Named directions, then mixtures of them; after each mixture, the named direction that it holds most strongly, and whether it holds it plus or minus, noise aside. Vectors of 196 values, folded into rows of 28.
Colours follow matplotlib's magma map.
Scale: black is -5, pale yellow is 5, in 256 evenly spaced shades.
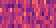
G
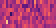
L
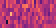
L, minus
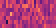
L, minus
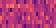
G, minus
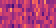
G, plus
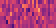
L, minus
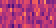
G, plus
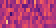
L, plus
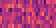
G, minus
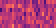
G, minus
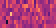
L, minus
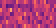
G, plus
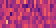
L, plus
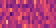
L, plus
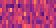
G, plus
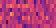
L, minus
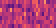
G, plus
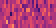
L, plus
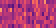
G, plus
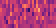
L, minus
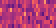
G, plus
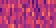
G, minus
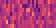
L, plus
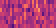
G, plus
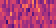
L, minus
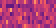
G, plus
